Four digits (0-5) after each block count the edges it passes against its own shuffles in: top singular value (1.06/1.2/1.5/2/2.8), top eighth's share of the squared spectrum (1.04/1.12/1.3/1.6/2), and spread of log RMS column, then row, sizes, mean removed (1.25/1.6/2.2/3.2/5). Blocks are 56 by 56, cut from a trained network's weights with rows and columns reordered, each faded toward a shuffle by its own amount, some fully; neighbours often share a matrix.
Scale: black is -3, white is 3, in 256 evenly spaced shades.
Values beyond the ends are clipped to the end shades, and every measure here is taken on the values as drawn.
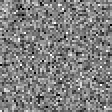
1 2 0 0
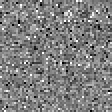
1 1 0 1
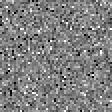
1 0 0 0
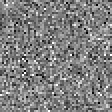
2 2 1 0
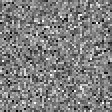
0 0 0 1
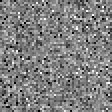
0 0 0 0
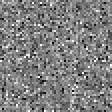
1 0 0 0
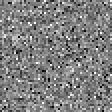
0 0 0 0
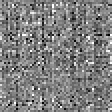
3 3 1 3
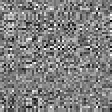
4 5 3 3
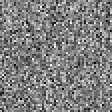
3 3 1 2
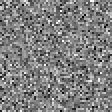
2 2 0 0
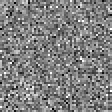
1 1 0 0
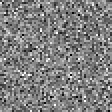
2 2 1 0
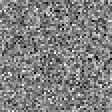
0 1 0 0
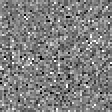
0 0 0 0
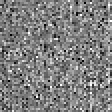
2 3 1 1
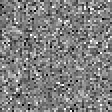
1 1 0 0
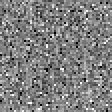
1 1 0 0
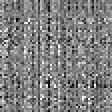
4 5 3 3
